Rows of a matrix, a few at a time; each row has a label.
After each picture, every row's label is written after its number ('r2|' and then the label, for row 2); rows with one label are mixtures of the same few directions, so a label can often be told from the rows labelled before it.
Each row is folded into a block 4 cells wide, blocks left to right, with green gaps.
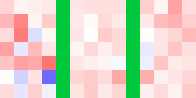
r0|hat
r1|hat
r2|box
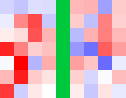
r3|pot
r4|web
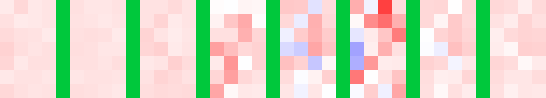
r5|box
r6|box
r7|web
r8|pot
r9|web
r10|box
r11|web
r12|web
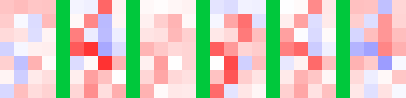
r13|pot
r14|web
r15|pot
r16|pot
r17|web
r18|web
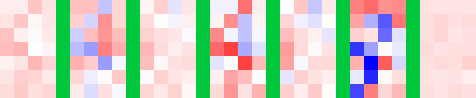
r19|web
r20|web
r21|box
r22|web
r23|box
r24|pot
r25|hat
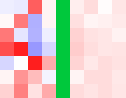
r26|web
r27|box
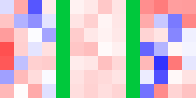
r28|box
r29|web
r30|pot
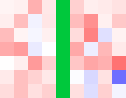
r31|web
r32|hat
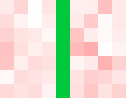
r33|box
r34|web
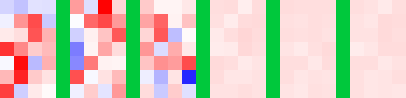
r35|pot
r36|box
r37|hat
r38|web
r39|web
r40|web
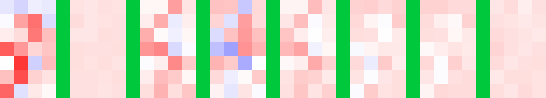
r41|pot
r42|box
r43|web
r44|web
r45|web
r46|pot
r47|pot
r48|box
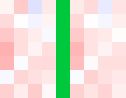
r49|box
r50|box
